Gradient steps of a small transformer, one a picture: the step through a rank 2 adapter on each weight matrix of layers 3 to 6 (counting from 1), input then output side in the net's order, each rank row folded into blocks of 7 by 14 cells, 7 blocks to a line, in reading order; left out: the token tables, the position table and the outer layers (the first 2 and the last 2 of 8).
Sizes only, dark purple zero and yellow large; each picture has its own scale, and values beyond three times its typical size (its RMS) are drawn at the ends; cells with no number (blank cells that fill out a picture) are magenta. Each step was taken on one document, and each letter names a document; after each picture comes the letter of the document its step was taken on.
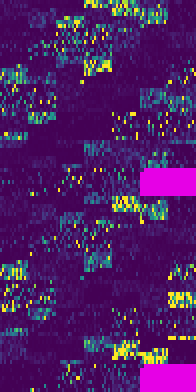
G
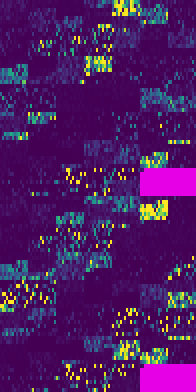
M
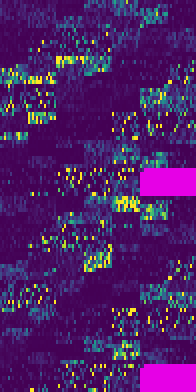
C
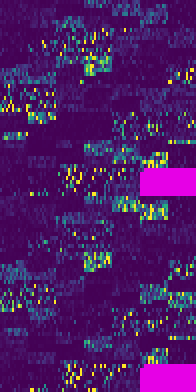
C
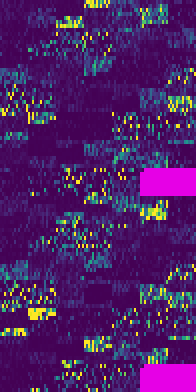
G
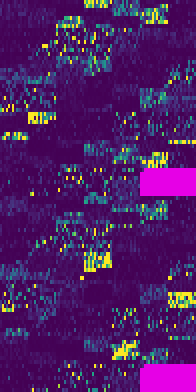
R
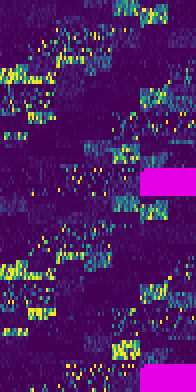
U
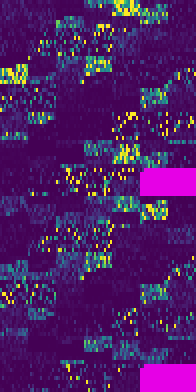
M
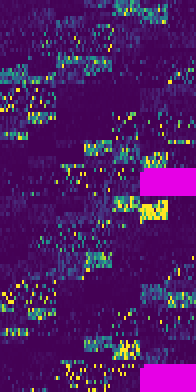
M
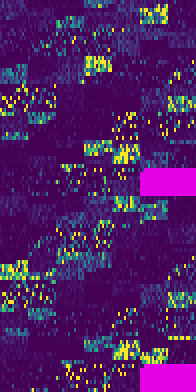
M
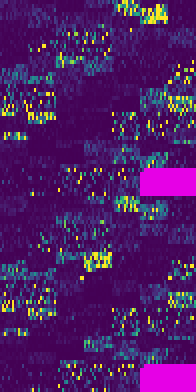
C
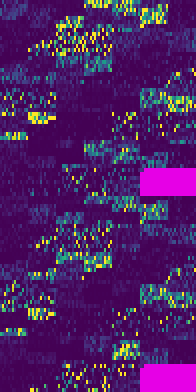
G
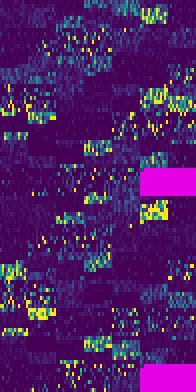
C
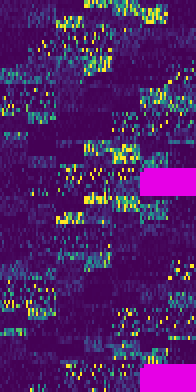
U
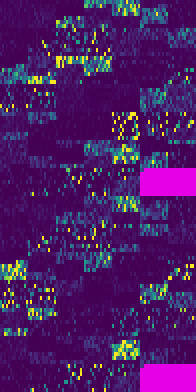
U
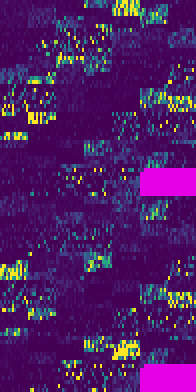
R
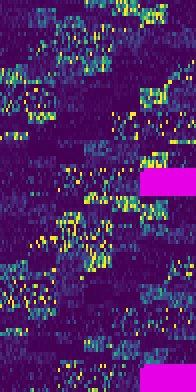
R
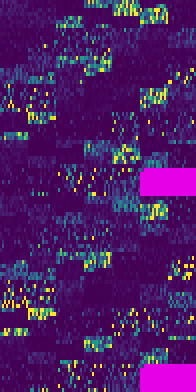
U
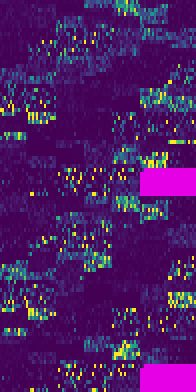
R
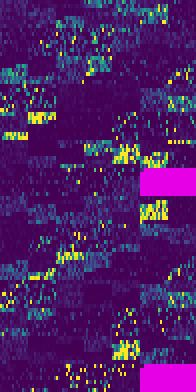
M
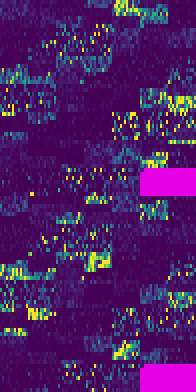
R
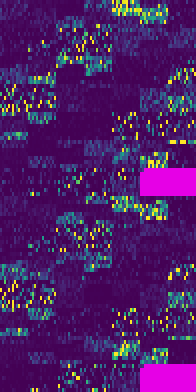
G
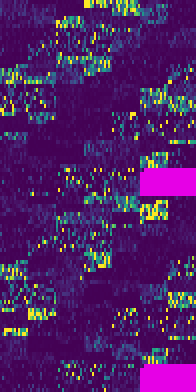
R
